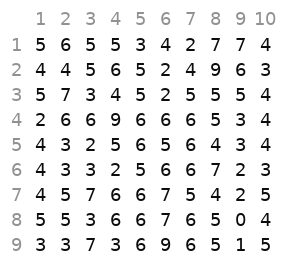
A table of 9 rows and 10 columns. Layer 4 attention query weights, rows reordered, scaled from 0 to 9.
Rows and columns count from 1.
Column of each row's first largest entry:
8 8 2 4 5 8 3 6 6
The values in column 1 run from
2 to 5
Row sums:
48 48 45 53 42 41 51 47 48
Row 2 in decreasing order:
9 6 6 5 5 4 4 4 3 2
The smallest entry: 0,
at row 8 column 9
